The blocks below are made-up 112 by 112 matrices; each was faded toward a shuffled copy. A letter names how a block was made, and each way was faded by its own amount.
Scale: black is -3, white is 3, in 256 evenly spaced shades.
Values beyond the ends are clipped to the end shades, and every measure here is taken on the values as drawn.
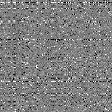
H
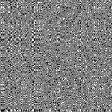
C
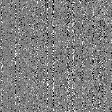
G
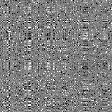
C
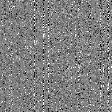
G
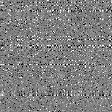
H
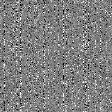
G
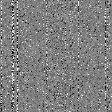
G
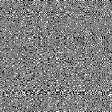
H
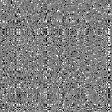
C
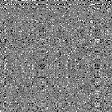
H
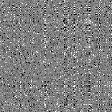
C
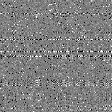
H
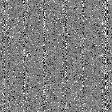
G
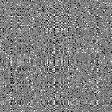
C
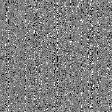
G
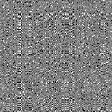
C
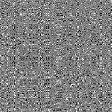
C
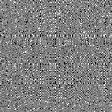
C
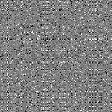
C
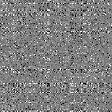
H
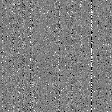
G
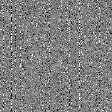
G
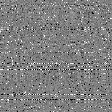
H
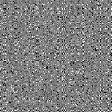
C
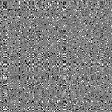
C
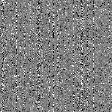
G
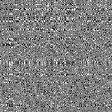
H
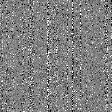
G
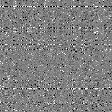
H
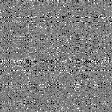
H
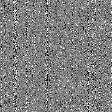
G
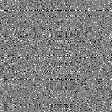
H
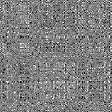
C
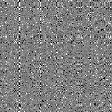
C
